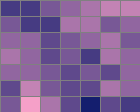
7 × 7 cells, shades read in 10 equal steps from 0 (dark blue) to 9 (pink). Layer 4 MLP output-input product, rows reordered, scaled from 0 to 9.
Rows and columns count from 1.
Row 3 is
5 5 3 4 5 6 4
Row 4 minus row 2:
2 3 1 -2 -4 2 0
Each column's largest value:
6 9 6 6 6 7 7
